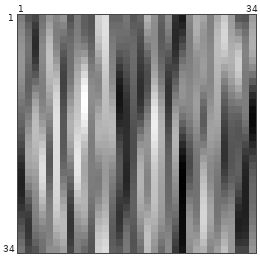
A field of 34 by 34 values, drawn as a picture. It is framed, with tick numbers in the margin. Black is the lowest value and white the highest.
Grain: streaks running down. Slope: none. Ninth with the lowest average: middle right. Ninth with the highest average: middle left.
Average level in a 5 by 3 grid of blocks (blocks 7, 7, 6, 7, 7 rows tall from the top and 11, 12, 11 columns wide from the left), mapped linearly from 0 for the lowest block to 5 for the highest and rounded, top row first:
224 / 413 / 530 / 430 / 232
